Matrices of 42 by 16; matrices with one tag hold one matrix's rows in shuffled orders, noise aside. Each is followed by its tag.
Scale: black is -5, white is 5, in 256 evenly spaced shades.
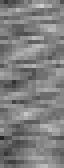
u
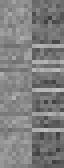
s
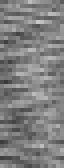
u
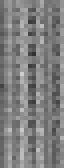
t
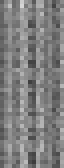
t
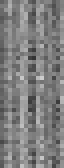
t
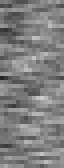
u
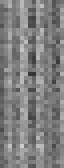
t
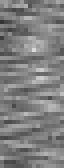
u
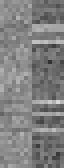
s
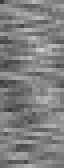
u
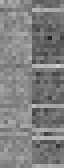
s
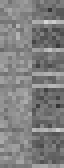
s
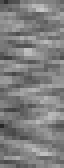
u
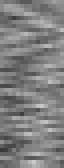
u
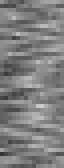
u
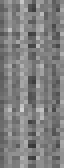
t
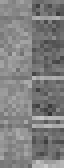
s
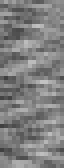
u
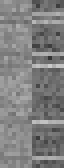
s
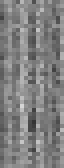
t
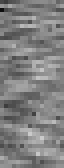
u
